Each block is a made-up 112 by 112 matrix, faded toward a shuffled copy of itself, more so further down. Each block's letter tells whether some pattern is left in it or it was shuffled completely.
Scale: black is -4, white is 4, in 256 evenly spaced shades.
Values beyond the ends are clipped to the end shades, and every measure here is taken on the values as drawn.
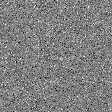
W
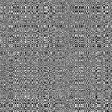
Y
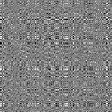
Y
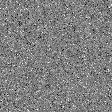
W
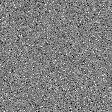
W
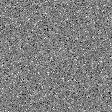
W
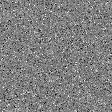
W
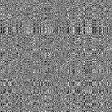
Y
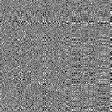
Y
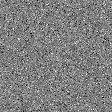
W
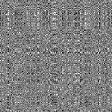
Y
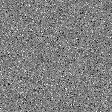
W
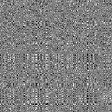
Y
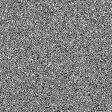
W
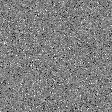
W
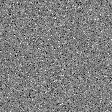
W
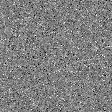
W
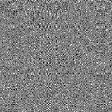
Y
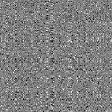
Y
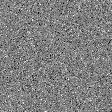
W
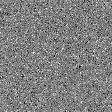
W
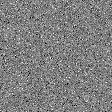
W
